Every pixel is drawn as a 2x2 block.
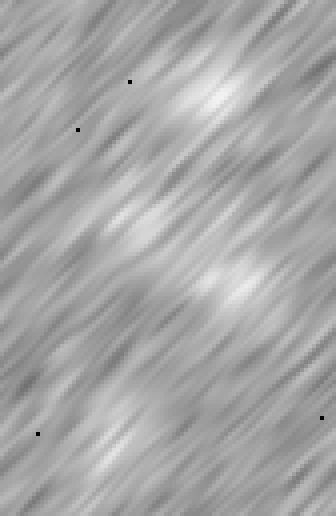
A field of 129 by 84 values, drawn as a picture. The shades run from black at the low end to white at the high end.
Slope: none. Bumps: four. Odd rows or columns: none. Histogram: heavy tails on both sides. Lone odd cells: 4, each lower than its neighbours. Mirror symmetry: none.
